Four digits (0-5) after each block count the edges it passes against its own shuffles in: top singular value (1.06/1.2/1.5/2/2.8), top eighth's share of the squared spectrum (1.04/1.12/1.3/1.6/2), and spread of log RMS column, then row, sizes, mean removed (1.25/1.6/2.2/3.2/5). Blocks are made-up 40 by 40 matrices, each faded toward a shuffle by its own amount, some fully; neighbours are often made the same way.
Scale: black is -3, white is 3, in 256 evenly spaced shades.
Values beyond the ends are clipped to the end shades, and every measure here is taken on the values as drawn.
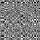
4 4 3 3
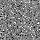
1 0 0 0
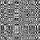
4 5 3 3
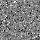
1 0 0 1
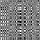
5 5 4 3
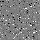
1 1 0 0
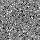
1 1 0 0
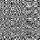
4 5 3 3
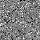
2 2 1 0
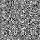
3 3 1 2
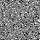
2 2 0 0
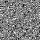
2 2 1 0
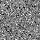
2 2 0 1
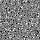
0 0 0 0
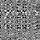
4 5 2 3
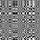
4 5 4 4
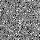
2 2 0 0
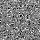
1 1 0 0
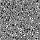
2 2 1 0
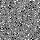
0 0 0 0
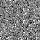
3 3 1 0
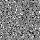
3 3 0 1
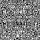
3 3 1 1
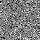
2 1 0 0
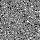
0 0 0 0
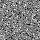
0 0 0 0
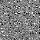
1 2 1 2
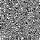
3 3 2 0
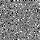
2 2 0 0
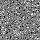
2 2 0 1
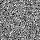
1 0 0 0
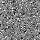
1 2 0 0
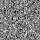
2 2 0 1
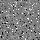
0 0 0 0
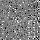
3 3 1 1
